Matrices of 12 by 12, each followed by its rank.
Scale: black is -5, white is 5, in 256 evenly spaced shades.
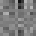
two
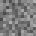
full rank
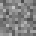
full rank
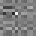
two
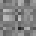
two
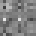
two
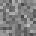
full rank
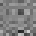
two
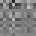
two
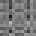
two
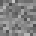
full rank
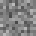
full rank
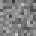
full rank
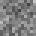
full rank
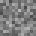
full rank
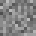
full rank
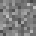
full rank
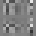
two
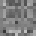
two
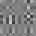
two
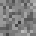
full rank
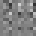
two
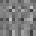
two
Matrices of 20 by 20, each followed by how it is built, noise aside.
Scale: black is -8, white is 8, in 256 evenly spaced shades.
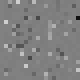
sparse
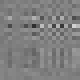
low rank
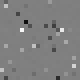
sparse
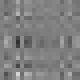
low rank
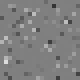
sparse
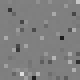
sparse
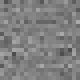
low rank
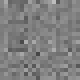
low rank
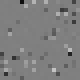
sparse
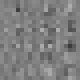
low rank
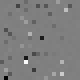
sparse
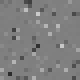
sparse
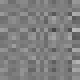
low rank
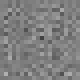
low rank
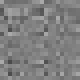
low rank
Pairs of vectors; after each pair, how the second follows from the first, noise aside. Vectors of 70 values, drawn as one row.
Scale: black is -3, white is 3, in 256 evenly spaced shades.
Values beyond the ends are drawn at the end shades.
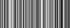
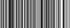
negated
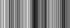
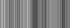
shrunk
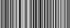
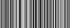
copied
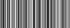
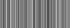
shrunk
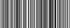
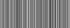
shrunk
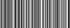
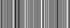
partly zeroed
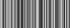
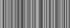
shrunk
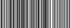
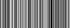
negated
